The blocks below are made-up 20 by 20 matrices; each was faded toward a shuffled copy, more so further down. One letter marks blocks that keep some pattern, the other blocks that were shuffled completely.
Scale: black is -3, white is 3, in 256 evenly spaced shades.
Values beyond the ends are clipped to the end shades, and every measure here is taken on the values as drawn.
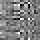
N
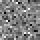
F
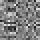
N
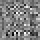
N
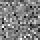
F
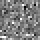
F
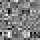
N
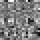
N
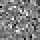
F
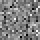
F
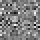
N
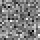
F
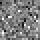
F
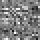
N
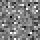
F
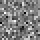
F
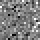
F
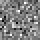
F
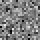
F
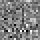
N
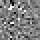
N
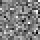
N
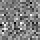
N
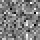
N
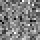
F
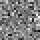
F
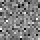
N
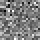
N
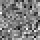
N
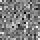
N
